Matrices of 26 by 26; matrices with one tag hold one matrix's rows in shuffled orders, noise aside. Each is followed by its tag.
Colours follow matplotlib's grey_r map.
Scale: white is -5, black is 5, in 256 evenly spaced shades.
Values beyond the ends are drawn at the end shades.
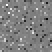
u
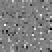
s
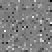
s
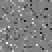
u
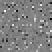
s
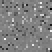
s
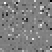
s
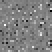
s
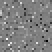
u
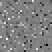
u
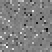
u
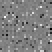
s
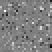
s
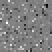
u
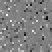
u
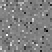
u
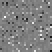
s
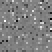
s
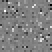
s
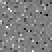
u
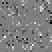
s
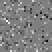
u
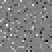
u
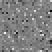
s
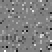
s
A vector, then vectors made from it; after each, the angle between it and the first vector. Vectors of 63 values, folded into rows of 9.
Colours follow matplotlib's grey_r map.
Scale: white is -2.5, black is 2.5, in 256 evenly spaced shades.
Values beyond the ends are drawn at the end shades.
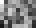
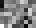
partly opposed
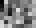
nearly opposite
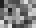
nearly opposite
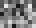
partly opposed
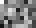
nearly parallel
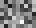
orthogonal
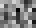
partly aligned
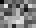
partly opposed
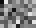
partly opposed
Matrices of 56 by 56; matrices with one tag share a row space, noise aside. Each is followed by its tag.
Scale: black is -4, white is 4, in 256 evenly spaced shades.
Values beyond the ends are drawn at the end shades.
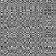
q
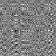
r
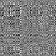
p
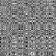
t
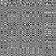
q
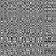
q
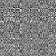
p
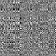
p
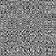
q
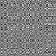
q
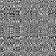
p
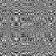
r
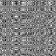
r
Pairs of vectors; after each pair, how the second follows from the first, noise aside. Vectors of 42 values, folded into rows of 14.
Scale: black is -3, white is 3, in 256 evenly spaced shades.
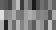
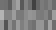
shrunk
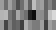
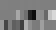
partly zeroed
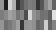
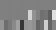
partly zeroed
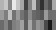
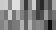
copied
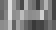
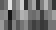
sign-scrambled
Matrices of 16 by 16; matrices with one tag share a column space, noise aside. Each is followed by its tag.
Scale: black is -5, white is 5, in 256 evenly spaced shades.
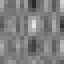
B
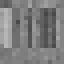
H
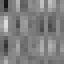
B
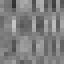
B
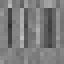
H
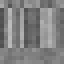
H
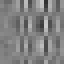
B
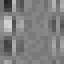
B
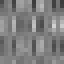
B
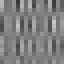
B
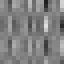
B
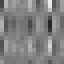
B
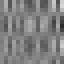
B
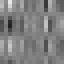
B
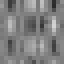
B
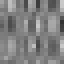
B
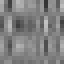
B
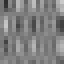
B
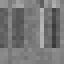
H
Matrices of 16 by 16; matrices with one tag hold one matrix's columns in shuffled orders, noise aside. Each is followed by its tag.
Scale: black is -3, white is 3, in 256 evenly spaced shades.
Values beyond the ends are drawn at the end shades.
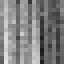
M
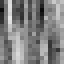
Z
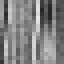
Z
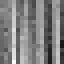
M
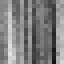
M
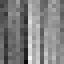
M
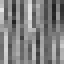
Z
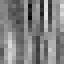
Z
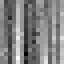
M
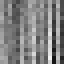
M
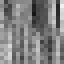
Z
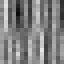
Z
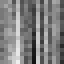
M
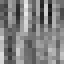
Z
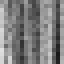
M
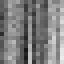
M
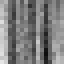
M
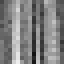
M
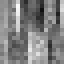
Z
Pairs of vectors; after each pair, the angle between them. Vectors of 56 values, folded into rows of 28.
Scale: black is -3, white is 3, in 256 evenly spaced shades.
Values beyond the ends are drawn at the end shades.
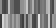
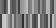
nearly parallel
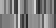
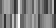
partly aligned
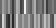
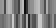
partly opposed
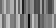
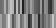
nearly parallel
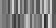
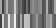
orthogonal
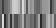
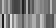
nearly opposite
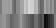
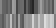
nearly opposite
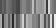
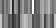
partly aligned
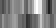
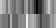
nearly opposite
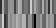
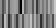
partly opposed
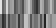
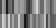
nearly opposite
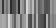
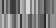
nearly parallel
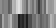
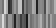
partly aligned
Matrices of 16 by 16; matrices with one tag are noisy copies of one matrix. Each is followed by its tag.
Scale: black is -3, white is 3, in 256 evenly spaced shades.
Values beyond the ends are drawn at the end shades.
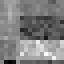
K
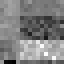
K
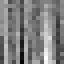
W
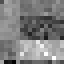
K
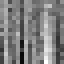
W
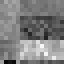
K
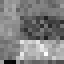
K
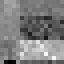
K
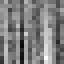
W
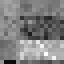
K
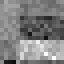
K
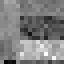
K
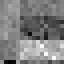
K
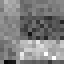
K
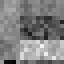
K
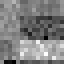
K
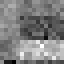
K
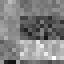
K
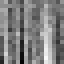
W
